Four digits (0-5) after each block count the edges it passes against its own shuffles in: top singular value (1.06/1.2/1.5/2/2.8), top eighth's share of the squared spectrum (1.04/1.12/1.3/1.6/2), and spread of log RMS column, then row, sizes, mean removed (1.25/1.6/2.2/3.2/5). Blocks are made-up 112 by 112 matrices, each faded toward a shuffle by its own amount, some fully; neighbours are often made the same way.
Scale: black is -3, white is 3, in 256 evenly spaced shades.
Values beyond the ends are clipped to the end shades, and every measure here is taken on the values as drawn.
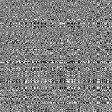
5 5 3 4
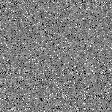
3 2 0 2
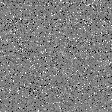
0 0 0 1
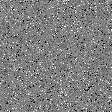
0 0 0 0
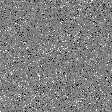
0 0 0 0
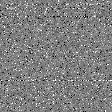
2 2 0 2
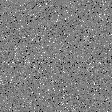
1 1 0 1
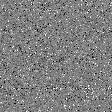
1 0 0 1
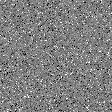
0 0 0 0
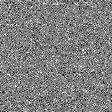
0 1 0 2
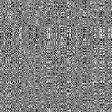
5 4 4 3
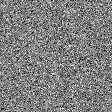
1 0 0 0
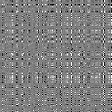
5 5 4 4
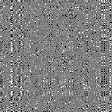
5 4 3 2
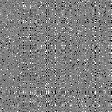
5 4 3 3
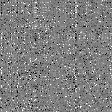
4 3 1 2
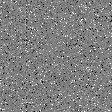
2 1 0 0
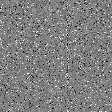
3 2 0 0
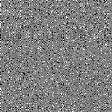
4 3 2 2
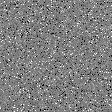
0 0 0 0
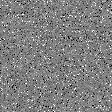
3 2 0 1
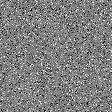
0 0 0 0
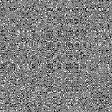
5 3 2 2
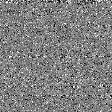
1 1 0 3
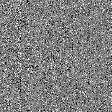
1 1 2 0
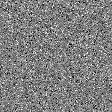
0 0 1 0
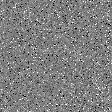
1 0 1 0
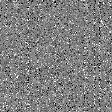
1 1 3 0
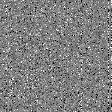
2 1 2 0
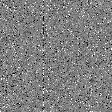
2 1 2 0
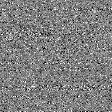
1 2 0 3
